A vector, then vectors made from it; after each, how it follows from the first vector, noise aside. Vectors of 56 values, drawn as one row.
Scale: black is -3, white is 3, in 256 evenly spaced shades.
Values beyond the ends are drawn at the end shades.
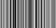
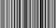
reversed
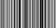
reversed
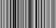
copied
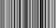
reversed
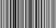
copied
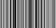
copied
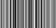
copied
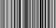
reversed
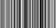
reversed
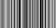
reversed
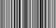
reversed
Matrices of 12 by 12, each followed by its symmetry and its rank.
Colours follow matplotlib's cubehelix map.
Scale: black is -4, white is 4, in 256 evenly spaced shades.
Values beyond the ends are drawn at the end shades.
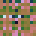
neither, rank two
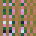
neither, rank one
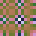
symmetric, rank one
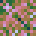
symmetric, full rank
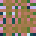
neither, rank two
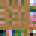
antisymmetric, rank two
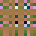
neither, rank one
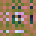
antisymmetric, rank two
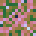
symmetric, full rank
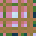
symmetric, rank one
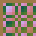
symmetric, rank one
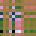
neither, rank one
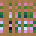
neither, rank one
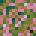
symmetric, full rank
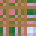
symmetric, rank one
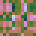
neither, rank two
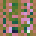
neither, rank two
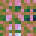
antisymmetric, rank two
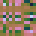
neither, rank two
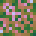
symmetric, full rank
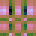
neither, rank one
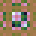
symmetric, rank one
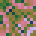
symmetric, full rank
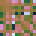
antisymmetric, rank two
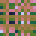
neither, rank two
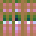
neither, rank one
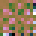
antisymmetric, rank two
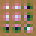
symmetric, rank one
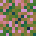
symmetric, full rank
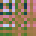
antisymmetric, rank two
